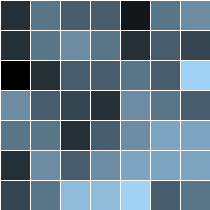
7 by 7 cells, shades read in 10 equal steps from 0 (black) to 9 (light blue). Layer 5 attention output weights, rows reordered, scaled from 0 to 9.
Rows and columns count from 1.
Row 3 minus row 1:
-2 -3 0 0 4 -1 3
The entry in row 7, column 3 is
8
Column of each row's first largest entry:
7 3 7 1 6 5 5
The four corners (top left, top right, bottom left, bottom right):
2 6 3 5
